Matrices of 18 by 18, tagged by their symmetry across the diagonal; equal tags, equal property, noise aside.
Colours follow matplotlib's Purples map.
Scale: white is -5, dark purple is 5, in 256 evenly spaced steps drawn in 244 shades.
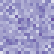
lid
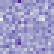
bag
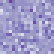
bag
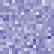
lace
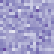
lace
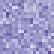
bag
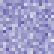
lace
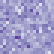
lace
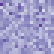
lace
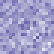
lid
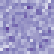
lid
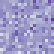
bag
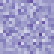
bag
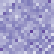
lid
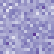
lid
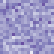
lace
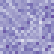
lid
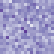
bag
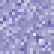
lid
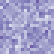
lid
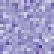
bag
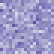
lace
